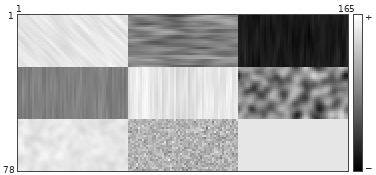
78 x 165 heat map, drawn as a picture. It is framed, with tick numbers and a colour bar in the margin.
It is made of 3 by 3 panels. Panel 1,1: very high, slanting down to the right, faint in contrast. Panel 1,2: middling, streaked across. Panel 1,3: very low, streaked downward, faint in contrast. Panel 2,1: middling, streaked downward, faint in contrast. Panel 2,2: very high, streaked downward, faint in contrast. Panel 2,3: middling, blotchy, strong in contrast. Panel 3,1: very high, blotchy, faint in contrast. Panel 3,2: high, fine-grained. Panel 3,3: very high, flat.
